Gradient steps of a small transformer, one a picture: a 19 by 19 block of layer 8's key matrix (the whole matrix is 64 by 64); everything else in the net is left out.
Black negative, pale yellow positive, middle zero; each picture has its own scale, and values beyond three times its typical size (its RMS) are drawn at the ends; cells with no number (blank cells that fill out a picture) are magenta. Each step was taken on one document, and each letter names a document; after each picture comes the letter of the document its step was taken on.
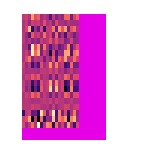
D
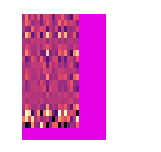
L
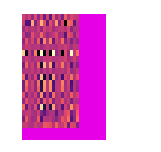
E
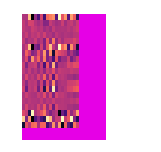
D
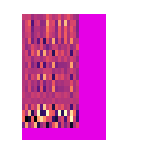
L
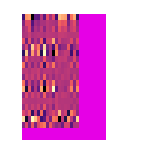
D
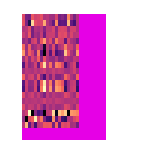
D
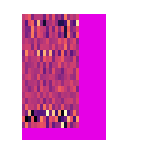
E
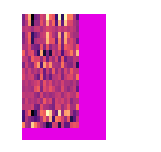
L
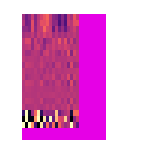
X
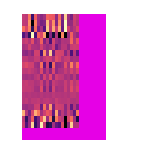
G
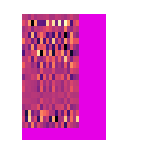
G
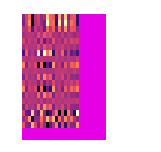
L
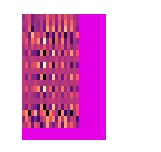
L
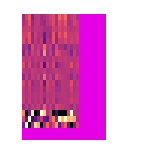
X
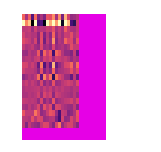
G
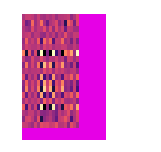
E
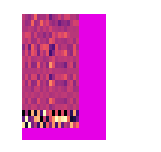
X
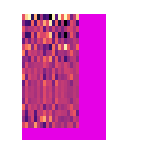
X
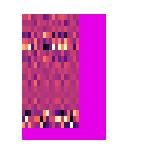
X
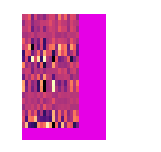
D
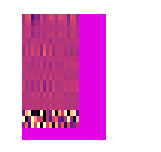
D
